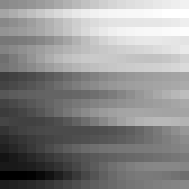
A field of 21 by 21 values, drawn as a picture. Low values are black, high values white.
The bottom left is the ninth with the lowest average. The grain runs across in streaks. The top right is the ninth with the highest average. Values rise toward the top right. There are no lone odd cells.
